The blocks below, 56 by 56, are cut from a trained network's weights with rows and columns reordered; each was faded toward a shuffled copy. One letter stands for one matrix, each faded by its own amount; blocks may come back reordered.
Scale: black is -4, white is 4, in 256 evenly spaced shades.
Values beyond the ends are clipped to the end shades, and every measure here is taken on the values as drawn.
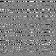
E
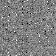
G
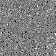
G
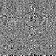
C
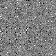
G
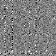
C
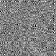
C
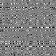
E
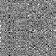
C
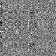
C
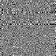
C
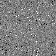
G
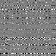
E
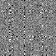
C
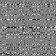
E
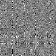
C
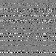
E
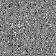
G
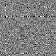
C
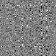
C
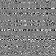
E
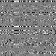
E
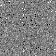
G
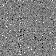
G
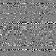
E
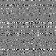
E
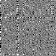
C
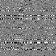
E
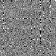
C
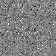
G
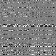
E
